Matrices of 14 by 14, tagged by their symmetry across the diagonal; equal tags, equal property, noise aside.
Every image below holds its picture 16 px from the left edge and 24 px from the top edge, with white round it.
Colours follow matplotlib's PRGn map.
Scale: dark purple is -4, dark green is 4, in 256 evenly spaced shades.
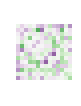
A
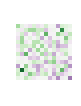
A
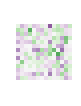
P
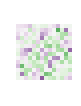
A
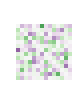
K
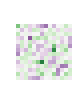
A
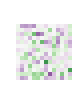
P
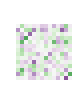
K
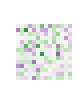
P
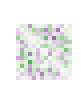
K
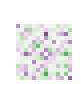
A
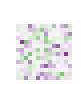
P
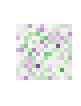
A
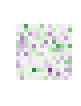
P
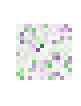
K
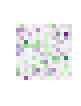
P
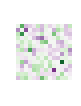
K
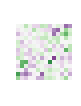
K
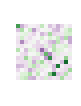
A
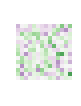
P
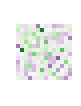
A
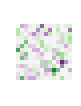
K
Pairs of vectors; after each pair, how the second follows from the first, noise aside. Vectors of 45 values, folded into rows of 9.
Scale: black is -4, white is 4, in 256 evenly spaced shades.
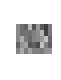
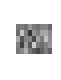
shuffled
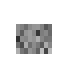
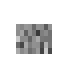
sign-scrambled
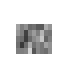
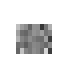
shuffled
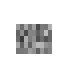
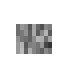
shuffled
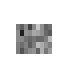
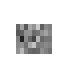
shuffled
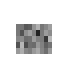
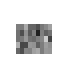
sign-scrambled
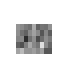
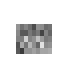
sign-scrambled
